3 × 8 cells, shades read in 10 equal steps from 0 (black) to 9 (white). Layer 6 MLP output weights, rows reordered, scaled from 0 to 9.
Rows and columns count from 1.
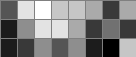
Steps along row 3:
up up down up down down up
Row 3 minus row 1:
-2 -6 -4 -4 -2 -5 -2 1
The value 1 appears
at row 2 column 1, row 3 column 1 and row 3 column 6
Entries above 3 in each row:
6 5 3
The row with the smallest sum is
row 3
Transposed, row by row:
3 1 1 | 8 5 2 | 9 8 5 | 7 8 3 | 7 6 5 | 6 2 1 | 2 4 0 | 6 2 7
